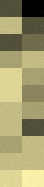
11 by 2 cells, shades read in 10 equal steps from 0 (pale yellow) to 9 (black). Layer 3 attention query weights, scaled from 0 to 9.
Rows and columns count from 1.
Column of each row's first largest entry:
2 2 1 1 2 2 2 2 1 1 1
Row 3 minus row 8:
4 -1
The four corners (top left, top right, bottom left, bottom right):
6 9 1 0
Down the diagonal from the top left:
6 6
